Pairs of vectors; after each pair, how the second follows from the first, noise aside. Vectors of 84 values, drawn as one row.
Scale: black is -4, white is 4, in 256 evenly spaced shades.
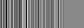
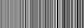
reversed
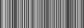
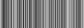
negated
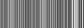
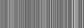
shrunk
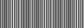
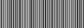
negated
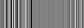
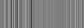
shrunk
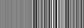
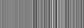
shrunk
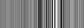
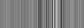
shrunk
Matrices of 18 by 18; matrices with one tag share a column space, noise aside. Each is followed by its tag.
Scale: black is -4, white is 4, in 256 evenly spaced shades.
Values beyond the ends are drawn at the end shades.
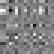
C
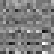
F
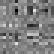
C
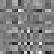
F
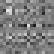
C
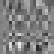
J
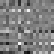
F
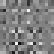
F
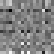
F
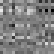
C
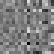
F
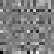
F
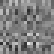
J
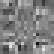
J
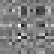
C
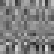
J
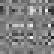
C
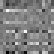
F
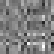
J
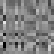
J
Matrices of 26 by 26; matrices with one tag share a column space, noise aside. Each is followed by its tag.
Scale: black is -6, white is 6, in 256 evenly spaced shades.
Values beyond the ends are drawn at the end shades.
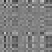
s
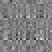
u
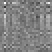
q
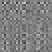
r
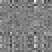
s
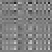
r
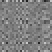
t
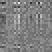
q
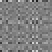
t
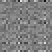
t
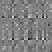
u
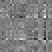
u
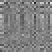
q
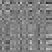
r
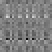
u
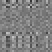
s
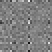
t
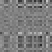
s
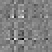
u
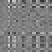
s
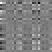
r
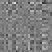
r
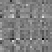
u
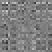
r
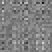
r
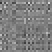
r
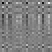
q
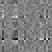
u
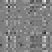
s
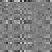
t
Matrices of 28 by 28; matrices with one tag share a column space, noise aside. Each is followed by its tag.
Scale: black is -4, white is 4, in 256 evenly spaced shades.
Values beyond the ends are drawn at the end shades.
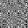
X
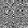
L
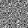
X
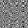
X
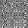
X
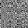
X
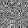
X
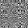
L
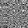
L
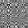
L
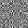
X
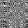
X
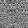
L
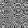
L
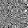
L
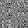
X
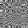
L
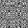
X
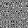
X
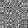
X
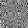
X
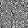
X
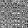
X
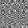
L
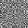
L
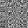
X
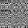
L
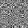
L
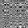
L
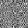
X
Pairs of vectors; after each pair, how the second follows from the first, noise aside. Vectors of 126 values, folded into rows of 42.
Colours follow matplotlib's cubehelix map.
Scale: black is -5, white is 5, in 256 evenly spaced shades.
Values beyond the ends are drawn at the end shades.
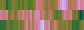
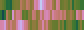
reversed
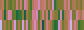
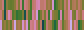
copied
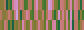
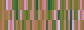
negated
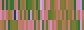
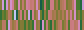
negated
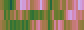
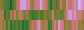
copied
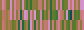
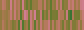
shrunk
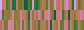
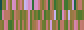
negated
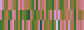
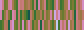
copied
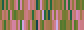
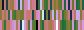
scaled up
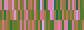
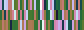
scaled up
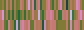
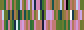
scaled up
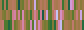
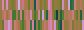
negated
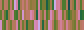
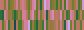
reversed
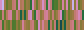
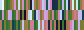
scaled up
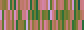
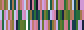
scaled up
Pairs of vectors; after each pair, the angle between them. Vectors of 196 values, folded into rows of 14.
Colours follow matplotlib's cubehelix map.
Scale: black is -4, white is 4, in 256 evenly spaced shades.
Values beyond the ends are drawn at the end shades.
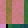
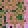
partly opposed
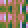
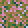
orthogonal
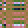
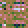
nearly opposite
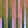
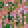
partly aligned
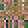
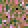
orthogonal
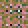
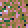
orthogonal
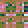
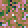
partly aligned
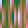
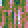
nearly parallel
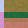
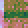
nearly parallel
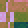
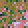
partly opposed
